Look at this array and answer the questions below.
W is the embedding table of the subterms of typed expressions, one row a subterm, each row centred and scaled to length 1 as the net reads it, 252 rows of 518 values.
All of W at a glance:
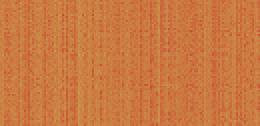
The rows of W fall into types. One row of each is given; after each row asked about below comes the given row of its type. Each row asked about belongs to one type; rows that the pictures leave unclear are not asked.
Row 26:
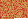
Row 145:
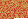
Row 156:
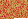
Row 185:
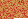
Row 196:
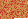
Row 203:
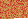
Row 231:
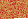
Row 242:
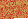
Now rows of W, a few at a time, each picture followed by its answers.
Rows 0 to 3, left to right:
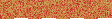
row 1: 242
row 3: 26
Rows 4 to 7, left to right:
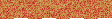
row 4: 185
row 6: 185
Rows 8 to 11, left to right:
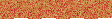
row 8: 145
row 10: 196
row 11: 231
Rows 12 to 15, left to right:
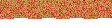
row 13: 26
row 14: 156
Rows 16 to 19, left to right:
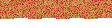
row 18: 242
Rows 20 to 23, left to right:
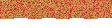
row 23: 203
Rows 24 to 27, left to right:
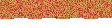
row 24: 145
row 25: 242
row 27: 156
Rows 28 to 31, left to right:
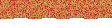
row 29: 26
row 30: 242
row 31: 242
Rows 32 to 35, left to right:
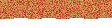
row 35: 196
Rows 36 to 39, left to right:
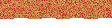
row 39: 26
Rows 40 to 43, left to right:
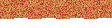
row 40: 196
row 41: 231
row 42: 231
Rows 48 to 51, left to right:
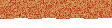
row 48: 231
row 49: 231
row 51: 156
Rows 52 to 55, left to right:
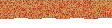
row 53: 242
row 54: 156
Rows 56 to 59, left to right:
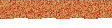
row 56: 231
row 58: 185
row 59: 196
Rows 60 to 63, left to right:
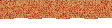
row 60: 242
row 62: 145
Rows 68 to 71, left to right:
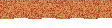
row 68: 26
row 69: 185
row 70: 26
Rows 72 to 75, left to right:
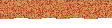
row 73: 185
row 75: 196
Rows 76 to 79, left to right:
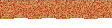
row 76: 26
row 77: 242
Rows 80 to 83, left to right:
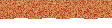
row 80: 231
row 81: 196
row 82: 203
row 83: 185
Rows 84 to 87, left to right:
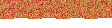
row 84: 185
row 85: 185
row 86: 203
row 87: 156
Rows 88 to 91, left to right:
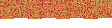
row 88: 156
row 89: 196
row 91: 26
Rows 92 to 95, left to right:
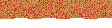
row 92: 145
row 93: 231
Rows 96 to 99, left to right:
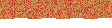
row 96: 196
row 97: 203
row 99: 231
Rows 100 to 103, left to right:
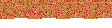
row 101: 196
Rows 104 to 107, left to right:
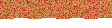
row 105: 203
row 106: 231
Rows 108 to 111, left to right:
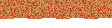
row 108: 156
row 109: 156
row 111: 145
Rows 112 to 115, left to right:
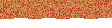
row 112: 156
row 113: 26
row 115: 196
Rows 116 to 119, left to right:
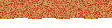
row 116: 196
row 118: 26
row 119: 196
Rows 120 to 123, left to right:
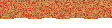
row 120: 26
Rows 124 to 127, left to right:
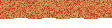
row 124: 203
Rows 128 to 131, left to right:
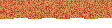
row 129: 231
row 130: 26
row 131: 203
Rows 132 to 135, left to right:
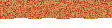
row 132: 156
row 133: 242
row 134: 185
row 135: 203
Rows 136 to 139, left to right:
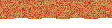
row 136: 185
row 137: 242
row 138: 26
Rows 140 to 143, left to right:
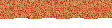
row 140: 242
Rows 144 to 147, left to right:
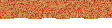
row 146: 185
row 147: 203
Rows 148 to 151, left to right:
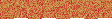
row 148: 26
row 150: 231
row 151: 145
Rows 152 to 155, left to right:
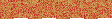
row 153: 231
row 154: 145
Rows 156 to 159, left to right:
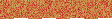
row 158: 185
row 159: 156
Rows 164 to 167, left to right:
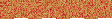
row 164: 26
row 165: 185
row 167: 156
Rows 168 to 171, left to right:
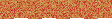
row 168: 145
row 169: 145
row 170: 145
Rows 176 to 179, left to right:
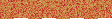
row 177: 145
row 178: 156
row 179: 242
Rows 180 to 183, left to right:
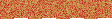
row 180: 196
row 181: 196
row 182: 26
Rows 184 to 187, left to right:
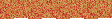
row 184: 203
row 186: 231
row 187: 156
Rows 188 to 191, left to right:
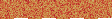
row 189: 203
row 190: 196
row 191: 203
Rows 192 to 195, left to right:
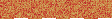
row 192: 26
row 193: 156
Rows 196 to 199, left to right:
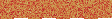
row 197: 145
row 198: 26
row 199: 231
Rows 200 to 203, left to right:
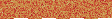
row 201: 156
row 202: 145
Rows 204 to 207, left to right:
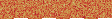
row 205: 231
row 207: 26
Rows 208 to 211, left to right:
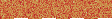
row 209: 203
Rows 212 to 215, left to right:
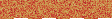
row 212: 185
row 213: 26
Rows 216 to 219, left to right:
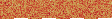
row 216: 156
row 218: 26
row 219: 196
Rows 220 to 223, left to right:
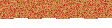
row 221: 196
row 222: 231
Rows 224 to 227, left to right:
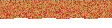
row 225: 156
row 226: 185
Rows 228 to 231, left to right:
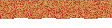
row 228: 196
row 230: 185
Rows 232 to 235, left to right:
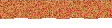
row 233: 231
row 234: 185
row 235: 26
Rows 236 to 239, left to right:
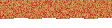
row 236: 156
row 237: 156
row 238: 156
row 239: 156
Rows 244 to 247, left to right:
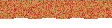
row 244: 145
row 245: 231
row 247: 185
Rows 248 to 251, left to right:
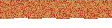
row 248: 203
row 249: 26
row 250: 185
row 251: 185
